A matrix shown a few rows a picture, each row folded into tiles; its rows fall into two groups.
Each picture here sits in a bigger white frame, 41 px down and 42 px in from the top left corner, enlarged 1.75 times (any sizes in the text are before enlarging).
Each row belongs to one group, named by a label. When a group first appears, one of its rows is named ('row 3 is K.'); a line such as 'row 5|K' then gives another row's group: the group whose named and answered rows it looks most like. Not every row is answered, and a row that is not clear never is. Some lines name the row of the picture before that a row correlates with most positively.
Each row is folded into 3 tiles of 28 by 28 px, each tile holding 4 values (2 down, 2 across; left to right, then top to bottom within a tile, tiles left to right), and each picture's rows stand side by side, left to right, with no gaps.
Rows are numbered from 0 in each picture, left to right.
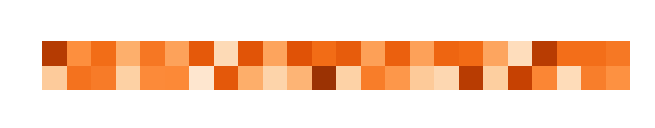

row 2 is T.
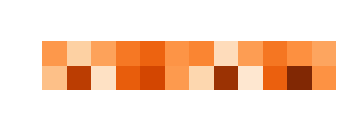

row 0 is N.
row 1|N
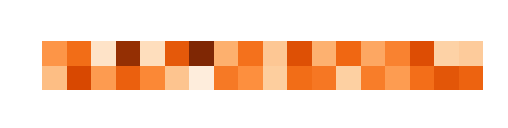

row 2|N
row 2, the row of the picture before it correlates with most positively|1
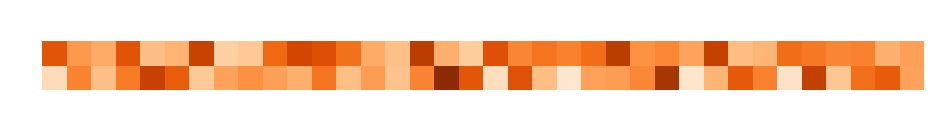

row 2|N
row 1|T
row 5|N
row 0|N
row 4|N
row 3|T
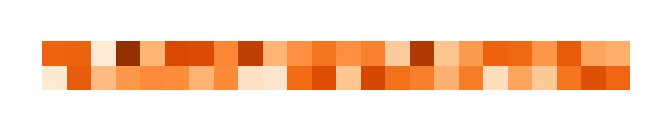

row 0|N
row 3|N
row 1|T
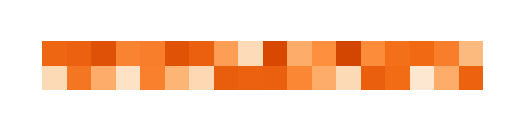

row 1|N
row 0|T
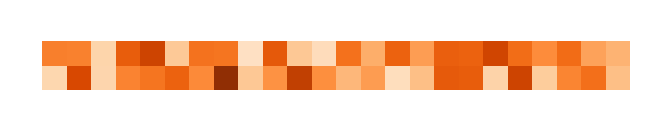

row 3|N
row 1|N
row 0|N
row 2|T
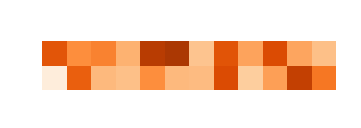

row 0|T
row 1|N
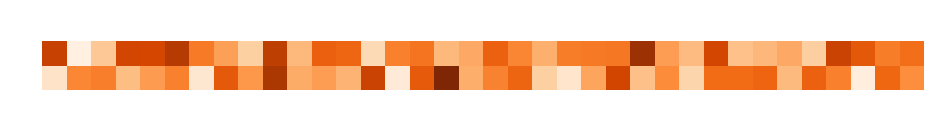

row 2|N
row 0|T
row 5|T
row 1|N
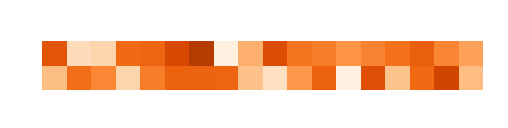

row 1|T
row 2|N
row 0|T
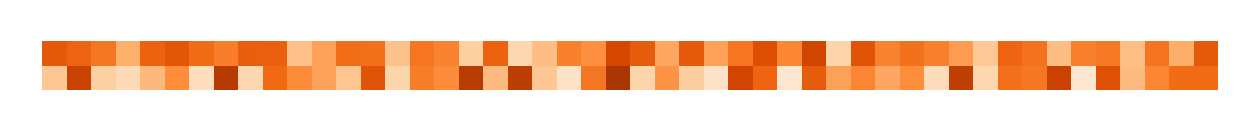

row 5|N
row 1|N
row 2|N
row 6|N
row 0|T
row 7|N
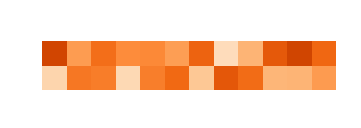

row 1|T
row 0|T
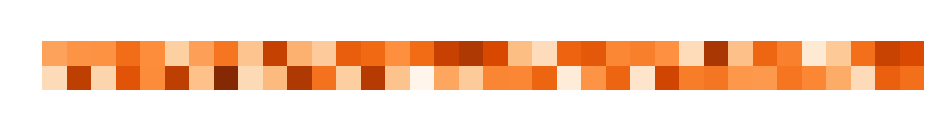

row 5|T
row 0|N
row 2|T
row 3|T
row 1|N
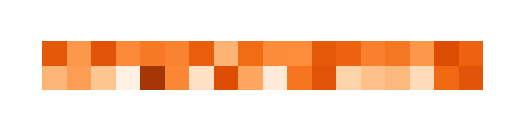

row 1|T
